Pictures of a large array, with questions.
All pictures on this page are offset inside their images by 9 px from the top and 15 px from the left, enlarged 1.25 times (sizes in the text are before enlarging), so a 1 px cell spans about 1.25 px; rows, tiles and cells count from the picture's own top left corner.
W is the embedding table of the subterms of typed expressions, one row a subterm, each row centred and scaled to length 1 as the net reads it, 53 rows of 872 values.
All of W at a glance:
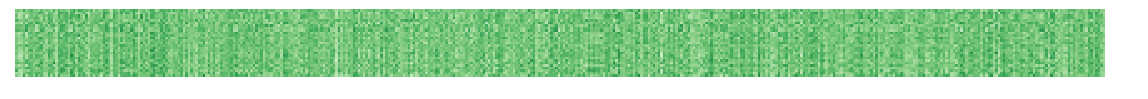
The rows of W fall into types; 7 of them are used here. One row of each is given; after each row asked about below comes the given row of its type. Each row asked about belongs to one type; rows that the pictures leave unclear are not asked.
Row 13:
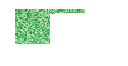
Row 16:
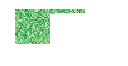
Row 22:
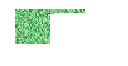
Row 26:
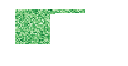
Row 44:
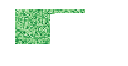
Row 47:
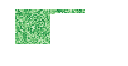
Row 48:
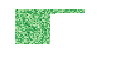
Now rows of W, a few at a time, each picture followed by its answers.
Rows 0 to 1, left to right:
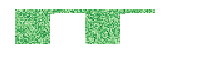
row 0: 47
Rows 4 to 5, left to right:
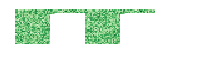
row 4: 48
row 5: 44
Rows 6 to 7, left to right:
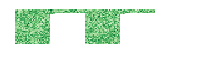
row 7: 26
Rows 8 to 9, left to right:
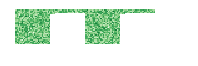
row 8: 16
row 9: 48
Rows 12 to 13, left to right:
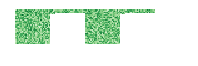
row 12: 22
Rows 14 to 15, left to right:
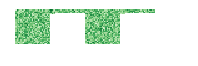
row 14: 16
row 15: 16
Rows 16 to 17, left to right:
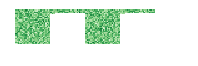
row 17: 16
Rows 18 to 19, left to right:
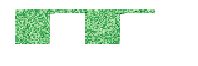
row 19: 44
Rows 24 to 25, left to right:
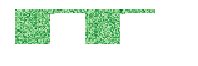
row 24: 44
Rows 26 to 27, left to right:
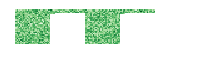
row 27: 44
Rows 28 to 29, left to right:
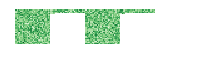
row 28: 47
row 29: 13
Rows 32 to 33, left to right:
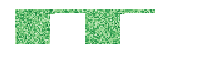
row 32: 22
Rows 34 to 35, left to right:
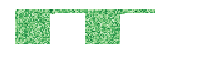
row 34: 16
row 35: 48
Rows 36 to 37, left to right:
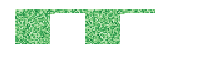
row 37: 48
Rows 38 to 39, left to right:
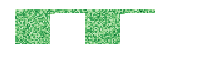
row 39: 44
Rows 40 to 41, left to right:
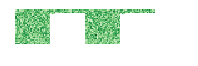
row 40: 47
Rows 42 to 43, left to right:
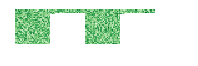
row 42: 13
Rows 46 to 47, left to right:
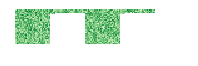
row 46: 22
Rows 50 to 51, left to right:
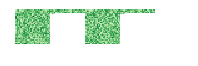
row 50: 47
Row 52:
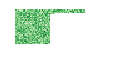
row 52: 47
